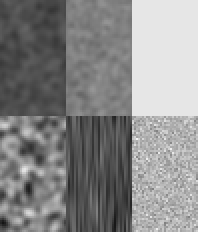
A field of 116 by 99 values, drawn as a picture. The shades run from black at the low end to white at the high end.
The table splits into 2 rows of 3 panels. Panel 1,1: low, blotchy, faint in contrast. Panel 1,2: middling, blotchy, faint in contrast. Panel 1,3: very high, flat. Panel 2,1: middling, blotchy, strong in contrast. Panel 2,2: low, streaked downward. Panel 2,3: high, fine-grained.
